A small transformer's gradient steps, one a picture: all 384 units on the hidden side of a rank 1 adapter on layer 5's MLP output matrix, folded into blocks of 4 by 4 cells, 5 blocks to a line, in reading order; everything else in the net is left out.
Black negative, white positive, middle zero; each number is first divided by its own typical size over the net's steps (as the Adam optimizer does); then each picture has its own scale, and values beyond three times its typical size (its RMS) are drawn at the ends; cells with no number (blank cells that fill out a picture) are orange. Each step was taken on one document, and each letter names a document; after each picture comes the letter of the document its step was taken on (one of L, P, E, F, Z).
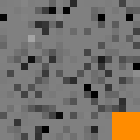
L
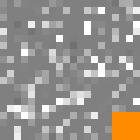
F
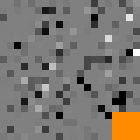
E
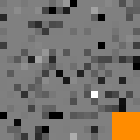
L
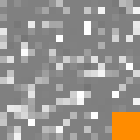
F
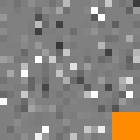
E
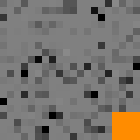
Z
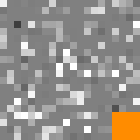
F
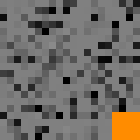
L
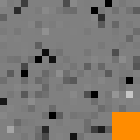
Z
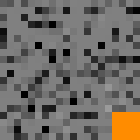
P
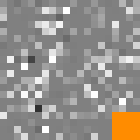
L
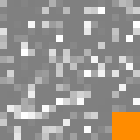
F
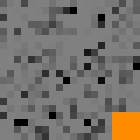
L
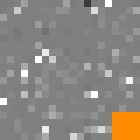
Z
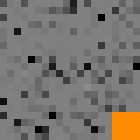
L
